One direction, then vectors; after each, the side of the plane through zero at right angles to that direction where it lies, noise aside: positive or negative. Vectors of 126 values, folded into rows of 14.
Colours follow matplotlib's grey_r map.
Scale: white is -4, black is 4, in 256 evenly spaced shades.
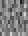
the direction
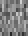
negative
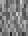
negative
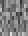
positive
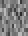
positive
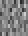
positive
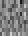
positive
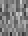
negative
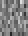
negative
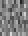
positive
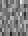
negative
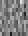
negative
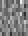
negative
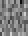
positive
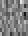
negative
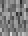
positive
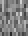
negative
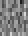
positive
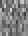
negative
